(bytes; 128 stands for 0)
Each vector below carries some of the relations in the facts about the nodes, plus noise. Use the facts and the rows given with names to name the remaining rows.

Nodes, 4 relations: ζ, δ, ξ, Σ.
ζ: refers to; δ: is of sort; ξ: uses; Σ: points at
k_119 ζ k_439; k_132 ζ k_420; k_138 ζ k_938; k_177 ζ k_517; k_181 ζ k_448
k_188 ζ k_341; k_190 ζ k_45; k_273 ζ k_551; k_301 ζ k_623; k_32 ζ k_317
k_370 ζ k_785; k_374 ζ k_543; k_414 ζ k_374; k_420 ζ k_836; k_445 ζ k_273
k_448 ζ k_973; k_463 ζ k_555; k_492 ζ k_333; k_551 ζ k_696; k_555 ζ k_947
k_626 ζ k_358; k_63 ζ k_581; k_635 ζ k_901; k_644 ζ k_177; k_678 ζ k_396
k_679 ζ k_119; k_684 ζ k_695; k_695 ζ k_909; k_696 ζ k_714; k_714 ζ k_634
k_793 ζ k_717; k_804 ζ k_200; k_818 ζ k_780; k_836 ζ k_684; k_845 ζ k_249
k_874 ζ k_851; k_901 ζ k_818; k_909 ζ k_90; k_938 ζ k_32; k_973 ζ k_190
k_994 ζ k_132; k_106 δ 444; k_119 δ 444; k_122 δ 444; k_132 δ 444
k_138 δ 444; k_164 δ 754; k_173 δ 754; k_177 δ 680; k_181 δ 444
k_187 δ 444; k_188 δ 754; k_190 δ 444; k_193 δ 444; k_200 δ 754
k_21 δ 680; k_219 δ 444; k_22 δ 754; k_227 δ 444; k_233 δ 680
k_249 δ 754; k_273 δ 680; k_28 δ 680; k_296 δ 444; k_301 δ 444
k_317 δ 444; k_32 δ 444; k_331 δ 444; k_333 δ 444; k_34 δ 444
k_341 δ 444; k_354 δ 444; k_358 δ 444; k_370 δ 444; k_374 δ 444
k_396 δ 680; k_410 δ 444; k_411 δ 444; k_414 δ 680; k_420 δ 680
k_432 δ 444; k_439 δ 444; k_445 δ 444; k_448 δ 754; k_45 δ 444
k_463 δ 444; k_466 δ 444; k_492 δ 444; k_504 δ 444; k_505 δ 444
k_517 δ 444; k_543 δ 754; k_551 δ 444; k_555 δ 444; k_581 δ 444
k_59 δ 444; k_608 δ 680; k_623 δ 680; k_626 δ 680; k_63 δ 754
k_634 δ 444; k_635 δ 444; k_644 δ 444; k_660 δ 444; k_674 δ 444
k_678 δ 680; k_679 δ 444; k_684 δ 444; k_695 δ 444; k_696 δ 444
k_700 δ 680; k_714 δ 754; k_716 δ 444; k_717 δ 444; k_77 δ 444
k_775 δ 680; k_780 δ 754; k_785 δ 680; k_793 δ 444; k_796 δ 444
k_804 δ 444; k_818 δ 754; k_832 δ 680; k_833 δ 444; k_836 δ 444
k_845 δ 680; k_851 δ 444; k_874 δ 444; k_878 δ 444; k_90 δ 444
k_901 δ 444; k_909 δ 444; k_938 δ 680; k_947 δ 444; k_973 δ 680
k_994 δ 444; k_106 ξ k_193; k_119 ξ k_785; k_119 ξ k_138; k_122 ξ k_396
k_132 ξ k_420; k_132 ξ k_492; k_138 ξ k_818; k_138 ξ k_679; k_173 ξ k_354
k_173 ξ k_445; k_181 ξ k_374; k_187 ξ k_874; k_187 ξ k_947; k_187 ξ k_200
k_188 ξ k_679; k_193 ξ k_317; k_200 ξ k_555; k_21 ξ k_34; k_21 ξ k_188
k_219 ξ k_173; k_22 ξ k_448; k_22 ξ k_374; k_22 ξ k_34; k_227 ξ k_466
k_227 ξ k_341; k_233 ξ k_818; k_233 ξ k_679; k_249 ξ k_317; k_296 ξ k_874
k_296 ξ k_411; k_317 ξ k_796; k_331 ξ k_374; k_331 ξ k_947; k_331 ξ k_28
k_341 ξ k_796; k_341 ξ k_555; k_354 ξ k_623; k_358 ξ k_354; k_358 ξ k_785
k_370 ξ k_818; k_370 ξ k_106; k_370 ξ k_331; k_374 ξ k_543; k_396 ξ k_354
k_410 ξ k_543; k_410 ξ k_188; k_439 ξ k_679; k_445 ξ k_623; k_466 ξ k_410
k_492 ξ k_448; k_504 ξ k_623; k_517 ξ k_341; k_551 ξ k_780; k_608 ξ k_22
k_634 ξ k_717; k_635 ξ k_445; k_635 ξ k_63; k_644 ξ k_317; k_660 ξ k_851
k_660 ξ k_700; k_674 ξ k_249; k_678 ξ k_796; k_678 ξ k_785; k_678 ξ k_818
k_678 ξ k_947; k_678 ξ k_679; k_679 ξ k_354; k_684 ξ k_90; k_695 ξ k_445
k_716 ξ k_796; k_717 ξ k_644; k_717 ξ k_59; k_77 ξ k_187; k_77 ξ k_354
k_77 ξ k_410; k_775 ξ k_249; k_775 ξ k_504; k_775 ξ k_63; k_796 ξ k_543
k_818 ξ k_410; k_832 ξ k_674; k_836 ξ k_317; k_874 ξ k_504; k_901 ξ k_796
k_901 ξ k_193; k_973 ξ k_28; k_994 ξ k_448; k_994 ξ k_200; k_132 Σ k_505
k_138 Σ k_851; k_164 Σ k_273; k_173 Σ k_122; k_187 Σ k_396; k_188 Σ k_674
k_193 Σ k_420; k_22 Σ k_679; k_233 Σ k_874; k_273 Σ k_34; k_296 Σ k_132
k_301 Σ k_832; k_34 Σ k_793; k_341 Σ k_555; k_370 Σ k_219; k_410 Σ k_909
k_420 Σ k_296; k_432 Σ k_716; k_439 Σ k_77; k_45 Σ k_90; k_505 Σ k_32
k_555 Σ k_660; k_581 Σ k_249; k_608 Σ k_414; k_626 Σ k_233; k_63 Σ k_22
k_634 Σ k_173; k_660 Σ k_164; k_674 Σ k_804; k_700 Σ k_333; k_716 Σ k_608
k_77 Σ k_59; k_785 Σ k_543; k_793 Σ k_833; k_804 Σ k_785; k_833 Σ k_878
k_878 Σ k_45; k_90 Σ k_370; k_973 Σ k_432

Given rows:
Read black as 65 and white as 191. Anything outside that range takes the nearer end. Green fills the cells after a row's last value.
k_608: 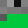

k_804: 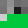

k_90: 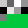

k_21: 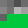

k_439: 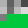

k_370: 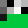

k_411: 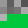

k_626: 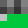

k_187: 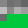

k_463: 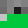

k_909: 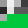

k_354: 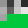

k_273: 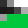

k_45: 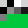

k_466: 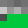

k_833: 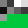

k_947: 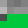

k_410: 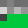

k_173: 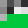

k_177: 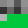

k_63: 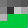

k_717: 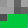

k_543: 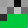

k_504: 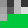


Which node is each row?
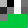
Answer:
k_219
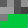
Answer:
k_492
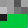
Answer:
k_317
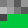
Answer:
k_106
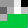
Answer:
k_695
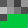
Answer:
k_644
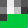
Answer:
k_836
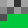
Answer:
k_200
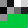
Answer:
k_878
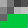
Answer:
k_785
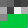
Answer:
k_188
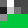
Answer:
k_420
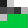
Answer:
k_660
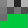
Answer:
k_448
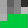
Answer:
k_296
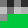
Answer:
k_679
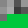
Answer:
k_59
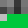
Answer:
k_414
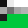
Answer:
k_341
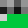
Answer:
k_700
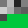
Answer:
k_193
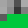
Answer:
k_634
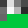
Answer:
k_994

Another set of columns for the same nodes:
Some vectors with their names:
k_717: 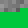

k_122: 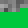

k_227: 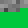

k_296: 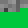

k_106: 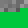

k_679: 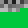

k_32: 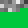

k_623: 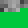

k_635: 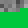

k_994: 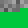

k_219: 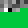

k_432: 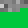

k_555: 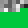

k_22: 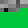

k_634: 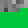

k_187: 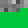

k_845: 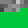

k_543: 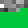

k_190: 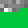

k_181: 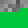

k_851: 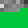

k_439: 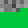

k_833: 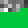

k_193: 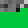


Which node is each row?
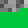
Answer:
k_173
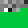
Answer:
k_90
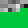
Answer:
k_164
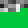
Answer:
k_273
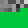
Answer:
k_249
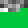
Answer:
k_793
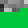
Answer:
k_973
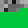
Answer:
k_818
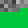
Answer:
k_678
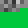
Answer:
k_233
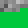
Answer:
k_63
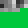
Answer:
k_445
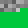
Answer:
k_714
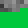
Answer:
k_775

